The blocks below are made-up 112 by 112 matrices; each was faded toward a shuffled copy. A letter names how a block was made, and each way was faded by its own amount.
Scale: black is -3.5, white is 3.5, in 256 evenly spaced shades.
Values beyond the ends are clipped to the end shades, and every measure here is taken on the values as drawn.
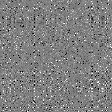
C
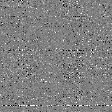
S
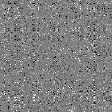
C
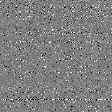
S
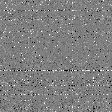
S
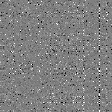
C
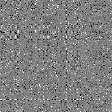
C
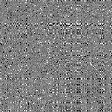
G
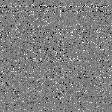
S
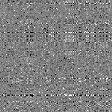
G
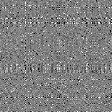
G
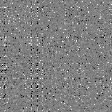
C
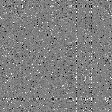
C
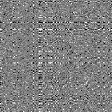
G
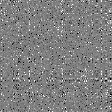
C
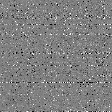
S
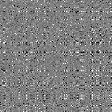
G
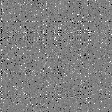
C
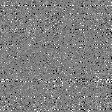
S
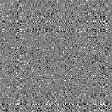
G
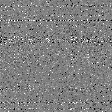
S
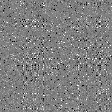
C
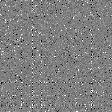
C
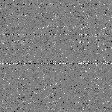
S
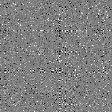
C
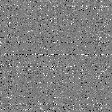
S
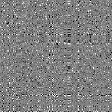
G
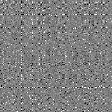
G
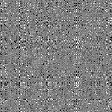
G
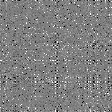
C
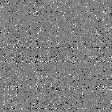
S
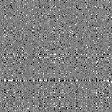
G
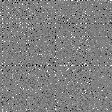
C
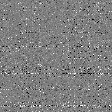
S
